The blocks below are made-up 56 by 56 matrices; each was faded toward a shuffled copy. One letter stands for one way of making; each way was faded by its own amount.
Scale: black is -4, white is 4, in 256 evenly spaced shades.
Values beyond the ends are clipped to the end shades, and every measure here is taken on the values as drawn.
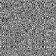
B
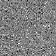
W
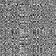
B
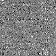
W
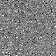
W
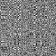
B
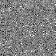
W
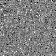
W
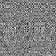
B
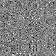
W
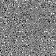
W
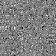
W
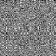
B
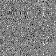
W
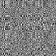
B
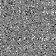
W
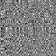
B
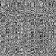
B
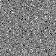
W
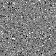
W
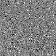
W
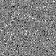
W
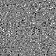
W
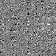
W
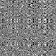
B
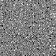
W
